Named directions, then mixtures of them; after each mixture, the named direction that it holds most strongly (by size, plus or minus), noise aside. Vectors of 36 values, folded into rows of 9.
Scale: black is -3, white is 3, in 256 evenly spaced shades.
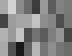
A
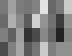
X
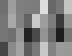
X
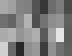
X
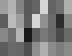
X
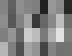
X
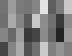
X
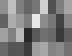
X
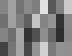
X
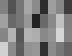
X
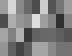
A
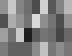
X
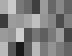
A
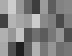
A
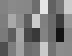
X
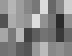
X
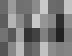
X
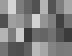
A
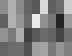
X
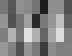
X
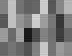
X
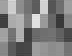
A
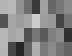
A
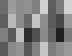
X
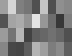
A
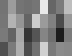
X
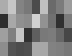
A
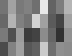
X
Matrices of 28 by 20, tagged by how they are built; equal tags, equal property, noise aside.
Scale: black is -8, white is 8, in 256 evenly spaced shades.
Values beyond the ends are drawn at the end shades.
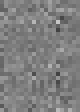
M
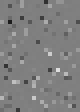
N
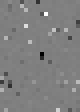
N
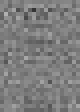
M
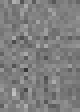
M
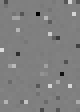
N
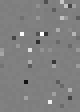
N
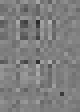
M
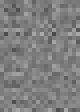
M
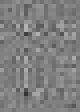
M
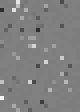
N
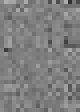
M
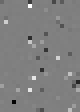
N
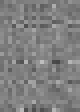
M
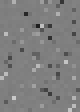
N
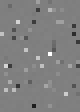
N
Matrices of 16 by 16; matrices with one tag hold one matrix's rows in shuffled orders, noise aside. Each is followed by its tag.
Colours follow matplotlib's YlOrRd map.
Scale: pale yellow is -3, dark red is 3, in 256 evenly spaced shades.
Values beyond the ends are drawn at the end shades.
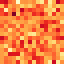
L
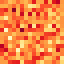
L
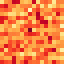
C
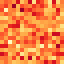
L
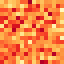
C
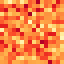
C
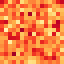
L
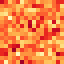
L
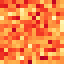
C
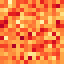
L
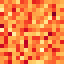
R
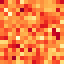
L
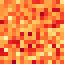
L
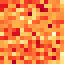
C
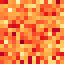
L
